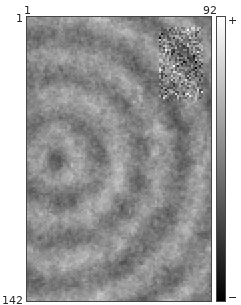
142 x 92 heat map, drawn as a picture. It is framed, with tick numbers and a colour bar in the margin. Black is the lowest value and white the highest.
Rings: centred on the middle left. Odd patch: rougher, in the top right. Roughest part: top right. Grain: blotchy. Slope: none.
